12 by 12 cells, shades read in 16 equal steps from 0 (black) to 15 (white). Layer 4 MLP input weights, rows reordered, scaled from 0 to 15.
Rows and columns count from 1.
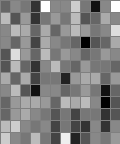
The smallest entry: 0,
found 2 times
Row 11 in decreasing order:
12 11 8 8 8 8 7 7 4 4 3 3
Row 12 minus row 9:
6 -1 -3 1 -2 -2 3 -8 -6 0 7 4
